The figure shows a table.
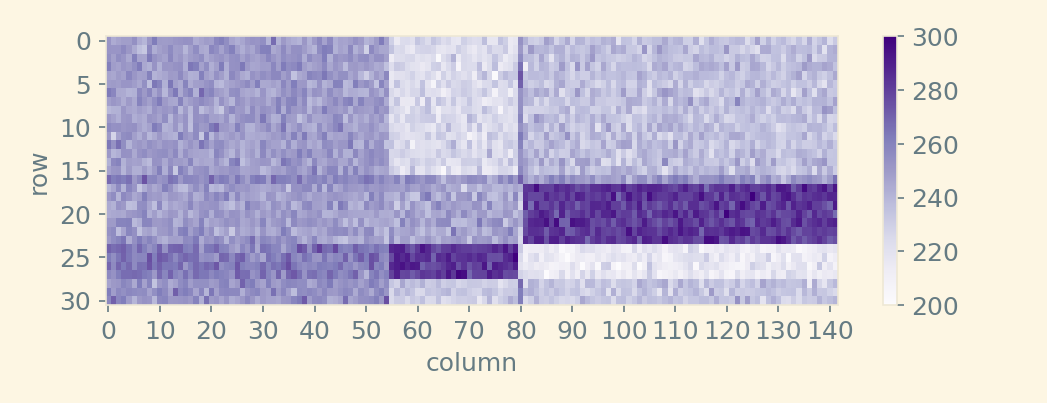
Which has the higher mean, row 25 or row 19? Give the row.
19
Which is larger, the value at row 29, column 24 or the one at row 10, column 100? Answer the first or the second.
the first
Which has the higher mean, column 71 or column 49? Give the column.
49
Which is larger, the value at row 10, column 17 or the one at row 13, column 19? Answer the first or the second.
the first
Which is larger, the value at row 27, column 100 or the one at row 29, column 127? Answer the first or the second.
the second
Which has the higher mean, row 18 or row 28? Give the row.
18
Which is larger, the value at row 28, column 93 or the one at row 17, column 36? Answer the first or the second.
the second
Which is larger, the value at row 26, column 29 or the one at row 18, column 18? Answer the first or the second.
the first
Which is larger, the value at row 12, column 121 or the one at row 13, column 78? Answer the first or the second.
the first
